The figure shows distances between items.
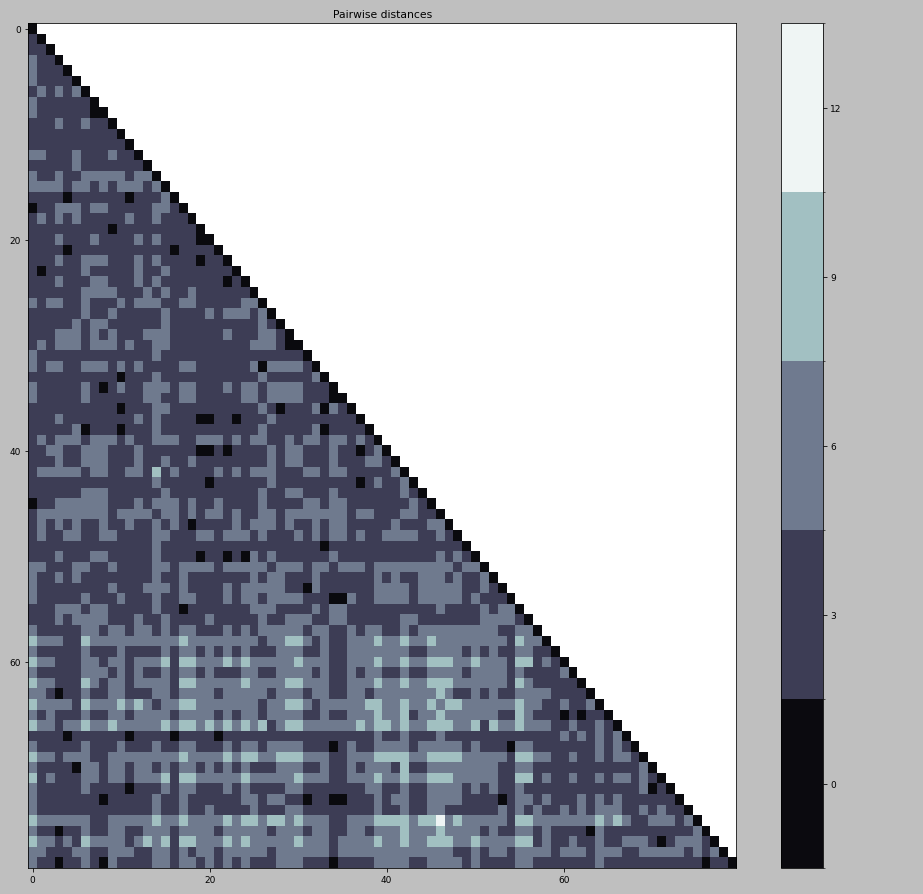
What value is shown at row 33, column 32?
6
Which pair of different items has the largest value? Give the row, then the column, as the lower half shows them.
75, 46
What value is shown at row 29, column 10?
3
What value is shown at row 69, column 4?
6
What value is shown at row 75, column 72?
6
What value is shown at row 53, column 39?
6
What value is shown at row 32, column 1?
3
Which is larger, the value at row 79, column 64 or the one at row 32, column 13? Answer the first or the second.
the first
